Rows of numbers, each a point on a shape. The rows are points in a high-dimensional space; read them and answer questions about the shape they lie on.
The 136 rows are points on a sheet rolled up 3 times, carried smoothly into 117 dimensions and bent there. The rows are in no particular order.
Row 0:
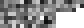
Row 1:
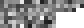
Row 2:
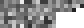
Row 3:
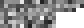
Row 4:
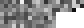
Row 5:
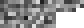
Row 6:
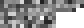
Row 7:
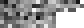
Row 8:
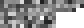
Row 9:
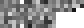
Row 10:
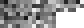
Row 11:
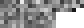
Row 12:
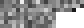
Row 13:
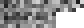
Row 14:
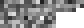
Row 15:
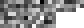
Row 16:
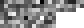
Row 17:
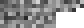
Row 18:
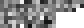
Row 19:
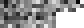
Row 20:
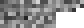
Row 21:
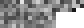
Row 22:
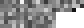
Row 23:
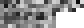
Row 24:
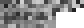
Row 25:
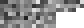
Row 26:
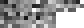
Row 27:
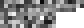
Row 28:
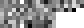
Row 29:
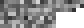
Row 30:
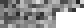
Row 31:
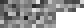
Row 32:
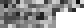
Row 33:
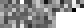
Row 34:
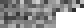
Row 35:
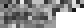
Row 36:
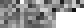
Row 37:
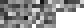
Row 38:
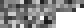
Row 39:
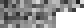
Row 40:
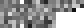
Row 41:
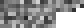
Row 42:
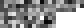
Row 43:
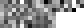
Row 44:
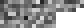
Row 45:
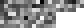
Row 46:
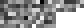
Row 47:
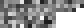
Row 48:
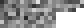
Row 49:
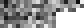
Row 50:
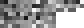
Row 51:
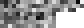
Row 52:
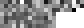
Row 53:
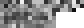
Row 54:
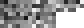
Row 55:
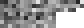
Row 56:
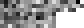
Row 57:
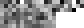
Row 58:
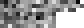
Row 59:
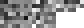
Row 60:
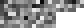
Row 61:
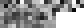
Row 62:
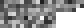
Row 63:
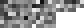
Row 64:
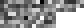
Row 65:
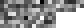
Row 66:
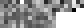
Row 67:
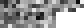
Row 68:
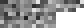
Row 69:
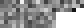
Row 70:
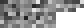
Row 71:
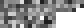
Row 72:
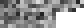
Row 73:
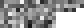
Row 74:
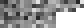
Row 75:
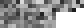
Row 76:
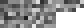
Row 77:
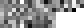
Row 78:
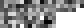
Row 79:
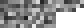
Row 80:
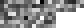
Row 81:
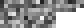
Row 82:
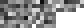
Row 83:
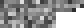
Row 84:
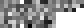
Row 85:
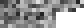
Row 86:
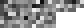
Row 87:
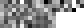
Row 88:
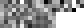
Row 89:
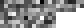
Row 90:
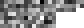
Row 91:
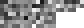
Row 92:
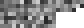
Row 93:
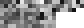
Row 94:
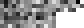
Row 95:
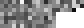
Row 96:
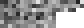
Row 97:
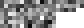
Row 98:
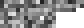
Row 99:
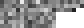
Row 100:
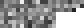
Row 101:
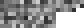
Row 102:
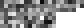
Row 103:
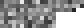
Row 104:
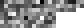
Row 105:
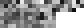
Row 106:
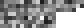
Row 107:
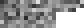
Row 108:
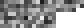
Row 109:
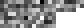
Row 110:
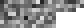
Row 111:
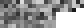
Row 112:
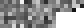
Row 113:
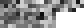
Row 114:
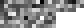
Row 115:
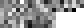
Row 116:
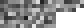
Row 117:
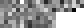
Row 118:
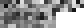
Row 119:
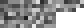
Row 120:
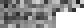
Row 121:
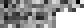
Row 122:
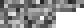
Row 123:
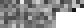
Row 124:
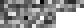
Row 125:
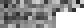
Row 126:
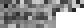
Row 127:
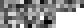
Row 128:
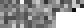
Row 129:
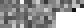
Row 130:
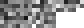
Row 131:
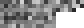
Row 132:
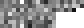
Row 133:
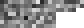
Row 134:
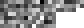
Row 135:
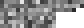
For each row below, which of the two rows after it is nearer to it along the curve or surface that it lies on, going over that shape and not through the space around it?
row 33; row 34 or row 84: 34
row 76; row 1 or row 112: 1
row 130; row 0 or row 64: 64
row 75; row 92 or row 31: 31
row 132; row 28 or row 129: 129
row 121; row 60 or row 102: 60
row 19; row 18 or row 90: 90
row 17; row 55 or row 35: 35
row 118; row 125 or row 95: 125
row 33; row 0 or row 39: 39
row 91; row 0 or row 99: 0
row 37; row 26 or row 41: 26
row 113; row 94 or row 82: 94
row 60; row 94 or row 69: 94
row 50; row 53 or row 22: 53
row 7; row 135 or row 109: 109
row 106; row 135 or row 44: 44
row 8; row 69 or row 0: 0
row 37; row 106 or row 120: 106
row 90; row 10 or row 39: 10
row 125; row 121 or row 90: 121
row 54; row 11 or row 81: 81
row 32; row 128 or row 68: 68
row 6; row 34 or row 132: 132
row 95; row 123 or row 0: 123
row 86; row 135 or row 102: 102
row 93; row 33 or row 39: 39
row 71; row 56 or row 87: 87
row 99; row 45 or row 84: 84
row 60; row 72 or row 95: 72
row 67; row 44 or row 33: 44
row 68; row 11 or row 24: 24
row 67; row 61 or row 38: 61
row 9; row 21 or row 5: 21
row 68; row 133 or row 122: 133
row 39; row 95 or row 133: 133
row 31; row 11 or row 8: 8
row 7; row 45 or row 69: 45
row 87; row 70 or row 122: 122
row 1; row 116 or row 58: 116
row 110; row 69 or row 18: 18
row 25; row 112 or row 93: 93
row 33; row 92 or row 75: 75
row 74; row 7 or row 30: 30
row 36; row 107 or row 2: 2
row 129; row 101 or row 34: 34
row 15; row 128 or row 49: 49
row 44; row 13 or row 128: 13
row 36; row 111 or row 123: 111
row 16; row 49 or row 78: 78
